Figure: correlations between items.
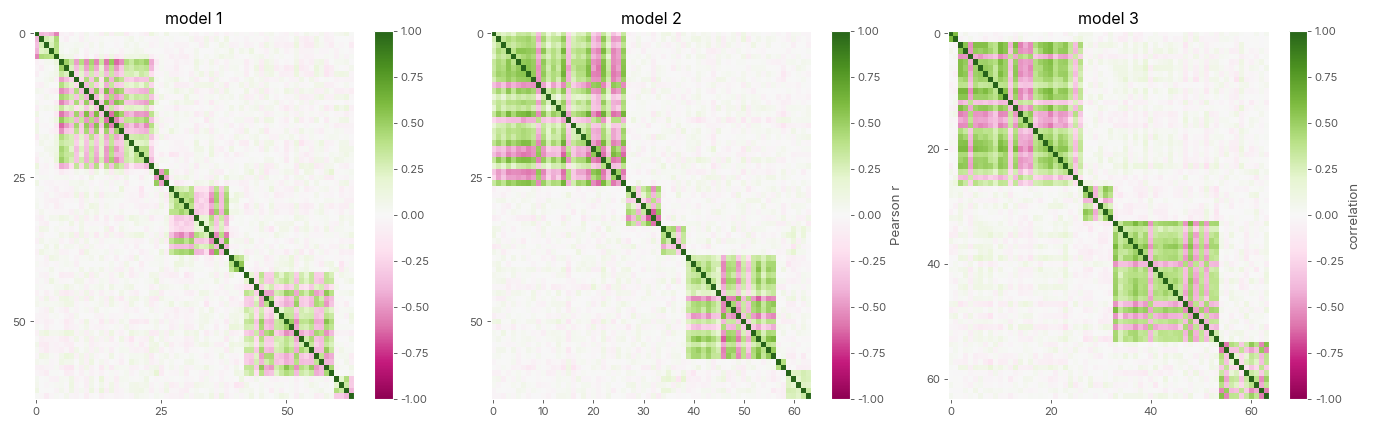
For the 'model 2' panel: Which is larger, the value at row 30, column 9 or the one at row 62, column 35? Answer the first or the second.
the second
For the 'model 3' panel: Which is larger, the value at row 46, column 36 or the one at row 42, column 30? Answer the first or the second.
the first
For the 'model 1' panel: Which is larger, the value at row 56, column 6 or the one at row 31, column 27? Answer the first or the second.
the second
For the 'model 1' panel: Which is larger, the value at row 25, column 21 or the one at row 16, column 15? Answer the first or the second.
the first
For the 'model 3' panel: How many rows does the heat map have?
64
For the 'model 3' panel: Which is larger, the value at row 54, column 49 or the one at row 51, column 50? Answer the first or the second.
the first
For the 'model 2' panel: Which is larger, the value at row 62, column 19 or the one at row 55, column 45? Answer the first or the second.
the second
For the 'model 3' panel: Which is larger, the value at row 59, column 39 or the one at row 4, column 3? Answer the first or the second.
the first
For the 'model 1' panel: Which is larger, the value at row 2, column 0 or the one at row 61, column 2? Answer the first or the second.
the second
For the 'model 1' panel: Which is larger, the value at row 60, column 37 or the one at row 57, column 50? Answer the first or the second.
the first
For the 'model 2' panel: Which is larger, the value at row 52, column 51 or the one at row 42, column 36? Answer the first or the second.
the second
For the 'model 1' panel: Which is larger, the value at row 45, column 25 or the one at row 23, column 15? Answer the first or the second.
the first
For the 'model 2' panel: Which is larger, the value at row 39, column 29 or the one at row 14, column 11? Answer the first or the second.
the second
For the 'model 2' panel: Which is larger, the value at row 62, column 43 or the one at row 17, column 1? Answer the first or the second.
the second
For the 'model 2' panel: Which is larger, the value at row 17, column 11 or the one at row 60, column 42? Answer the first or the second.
the first
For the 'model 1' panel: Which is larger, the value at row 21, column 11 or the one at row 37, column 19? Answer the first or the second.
the first
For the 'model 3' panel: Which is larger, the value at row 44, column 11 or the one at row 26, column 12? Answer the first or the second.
the first
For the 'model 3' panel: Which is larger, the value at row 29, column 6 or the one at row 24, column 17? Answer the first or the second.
the second
